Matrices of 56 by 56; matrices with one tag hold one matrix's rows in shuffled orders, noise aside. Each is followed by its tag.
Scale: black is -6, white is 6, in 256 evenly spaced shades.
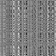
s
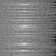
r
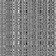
s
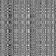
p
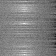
r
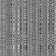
s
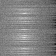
r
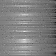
r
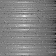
r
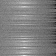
r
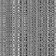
s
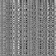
s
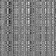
p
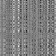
s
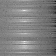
r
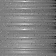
r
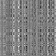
s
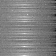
r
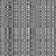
p
